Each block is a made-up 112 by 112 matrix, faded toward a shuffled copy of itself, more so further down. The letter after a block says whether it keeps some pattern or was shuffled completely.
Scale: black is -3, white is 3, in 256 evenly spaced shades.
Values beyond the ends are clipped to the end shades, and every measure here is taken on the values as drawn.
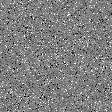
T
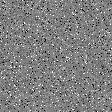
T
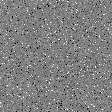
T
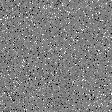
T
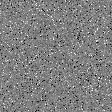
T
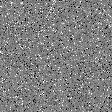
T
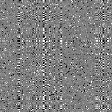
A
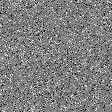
T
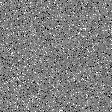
T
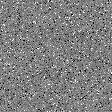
T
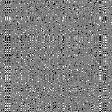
A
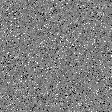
T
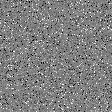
T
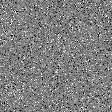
T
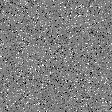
T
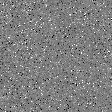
T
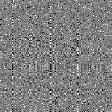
A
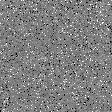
T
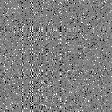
A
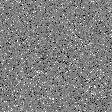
T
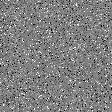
T
